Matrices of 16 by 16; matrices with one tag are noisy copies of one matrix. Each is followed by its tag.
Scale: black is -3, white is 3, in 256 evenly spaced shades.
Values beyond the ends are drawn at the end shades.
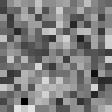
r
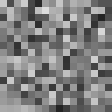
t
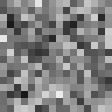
r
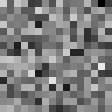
t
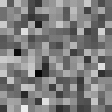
t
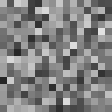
t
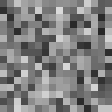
r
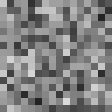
t
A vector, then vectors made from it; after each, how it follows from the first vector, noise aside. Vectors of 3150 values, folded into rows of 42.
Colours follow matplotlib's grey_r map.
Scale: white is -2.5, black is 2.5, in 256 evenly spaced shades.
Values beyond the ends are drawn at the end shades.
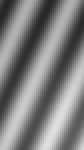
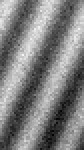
negated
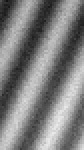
copied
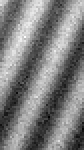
reversed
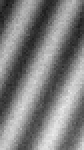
copied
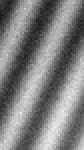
copied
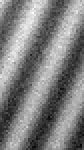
reversed
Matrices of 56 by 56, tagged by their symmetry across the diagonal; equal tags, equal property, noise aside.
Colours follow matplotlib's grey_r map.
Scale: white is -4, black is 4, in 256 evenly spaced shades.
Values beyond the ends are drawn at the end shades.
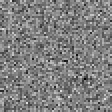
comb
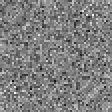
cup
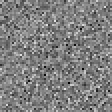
cup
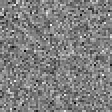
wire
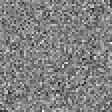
cup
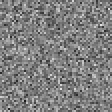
wire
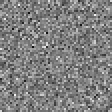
cup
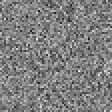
comb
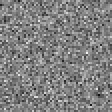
comb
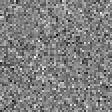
wire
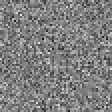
wire
